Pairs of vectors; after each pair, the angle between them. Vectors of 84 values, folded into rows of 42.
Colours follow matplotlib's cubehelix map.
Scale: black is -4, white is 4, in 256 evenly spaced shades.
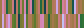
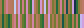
nearly opposite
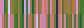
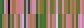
nearly opposite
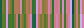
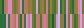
partly aligned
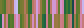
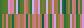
partly aligned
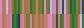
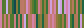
partly aligned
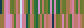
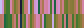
nearly opposite
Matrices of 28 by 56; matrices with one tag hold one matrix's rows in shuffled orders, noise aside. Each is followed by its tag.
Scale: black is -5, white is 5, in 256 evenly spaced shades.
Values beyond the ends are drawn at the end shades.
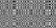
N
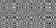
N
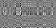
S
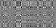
S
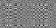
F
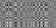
F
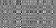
S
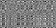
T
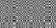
N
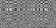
F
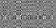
S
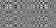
F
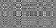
S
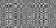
F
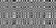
N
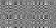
F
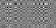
F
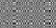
N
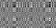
N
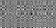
T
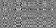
S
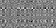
T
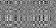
F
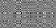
S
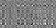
T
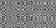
T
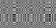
N
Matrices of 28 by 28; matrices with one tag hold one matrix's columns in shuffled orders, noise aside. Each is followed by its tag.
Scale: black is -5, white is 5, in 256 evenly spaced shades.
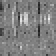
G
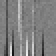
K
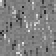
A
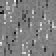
A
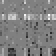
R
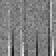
K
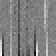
K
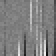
K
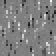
A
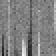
K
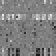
R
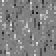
A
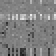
R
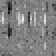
G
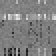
R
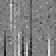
K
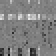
R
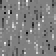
A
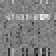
R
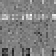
R
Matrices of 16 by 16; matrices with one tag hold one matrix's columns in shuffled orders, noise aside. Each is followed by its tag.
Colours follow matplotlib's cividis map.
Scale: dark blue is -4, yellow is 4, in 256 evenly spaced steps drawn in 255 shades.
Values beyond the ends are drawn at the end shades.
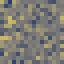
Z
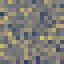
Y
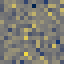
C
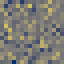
C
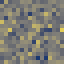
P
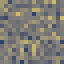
Y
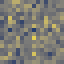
Z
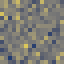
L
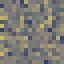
Z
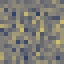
P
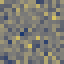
L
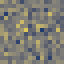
P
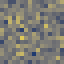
Z
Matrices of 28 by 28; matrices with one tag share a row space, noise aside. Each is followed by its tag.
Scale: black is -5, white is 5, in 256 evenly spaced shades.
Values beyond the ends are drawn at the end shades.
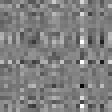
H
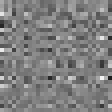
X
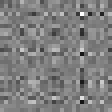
H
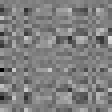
X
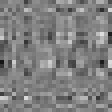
X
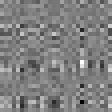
H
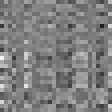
X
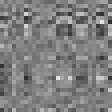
X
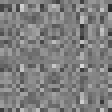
H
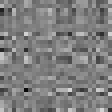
X
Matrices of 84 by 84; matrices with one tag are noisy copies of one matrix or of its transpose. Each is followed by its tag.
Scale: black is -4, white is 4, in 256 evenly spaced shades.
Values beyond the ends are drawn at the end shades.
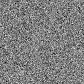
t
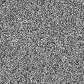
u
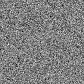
t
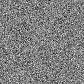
t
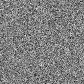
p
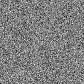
t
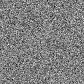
t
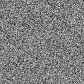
t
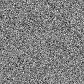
t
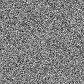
t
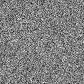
u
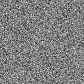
t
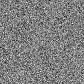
t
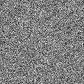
u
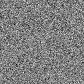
t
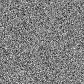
t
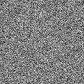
u
